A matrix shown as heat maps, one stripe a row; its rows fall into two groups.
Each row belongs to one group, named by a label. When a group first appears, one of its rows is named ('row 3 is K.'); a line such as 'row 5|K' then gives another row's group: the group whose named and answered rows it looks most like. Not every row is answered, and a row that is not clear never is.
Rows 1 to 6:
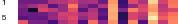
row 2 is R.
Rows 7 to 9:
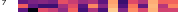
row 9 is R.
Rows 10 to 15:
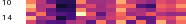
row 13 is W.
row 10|W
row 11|W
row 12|W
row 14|W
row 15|R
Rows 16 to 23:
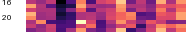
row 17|W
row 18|R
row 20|W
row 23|R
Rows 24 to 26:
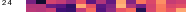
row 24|R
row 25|W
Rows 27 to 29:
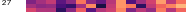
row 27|R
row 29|R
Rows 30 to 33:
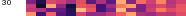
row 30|R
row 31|W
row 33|W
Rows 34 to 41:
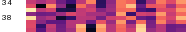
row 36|W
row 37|R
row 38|W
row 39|R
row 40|R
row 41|R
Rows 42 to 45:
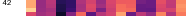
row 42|W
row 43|W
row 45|R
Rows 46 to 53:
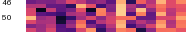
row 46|R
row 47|W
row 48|R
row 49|R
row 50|W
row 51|R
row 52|R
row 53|W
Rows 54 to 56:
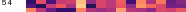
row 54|R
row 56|W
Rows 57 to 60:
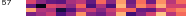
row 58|R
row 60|R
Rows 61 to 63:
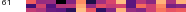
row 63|W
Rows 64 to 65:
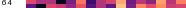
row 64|R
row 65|R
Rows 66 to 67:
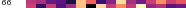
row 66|W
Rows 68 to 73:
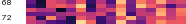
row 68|R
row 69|R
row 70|R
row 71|R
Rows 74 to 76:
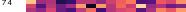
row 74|W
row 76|W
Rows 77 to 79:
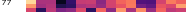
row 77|W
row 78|W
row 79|R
